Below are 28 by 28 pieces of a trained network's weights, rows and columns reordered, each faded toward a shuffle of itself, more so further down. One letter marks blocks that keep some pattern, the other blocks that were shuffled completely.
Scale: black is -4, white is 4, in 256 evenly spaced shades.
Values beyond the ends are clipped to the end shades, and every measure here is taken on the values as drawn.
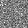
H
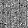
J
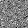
H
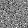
H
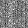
J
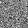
H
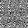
J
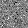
H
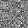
J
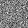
H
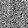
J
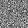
J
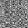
J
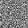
J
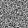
H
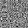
J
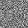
J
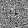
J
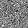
H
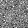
H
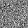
J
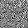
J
